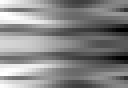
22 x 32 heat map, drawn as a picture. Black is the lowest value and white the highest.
Ninth with the lowest average: middle right. Slope: up to the left. Mirror symmetry: top to bottom. Average level on the scale: 50%. Grain: streaks across.
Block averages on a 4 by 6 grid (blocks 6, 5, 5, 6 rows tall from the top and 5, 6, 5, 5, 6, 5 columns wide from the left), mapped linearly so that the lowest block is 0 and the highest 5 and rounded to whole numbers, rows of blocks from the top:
5 4 3 1 2 2 / 3 3 2 1 1 0 / 3 3 2 1 1 0 / 5 4 3 1 2 2
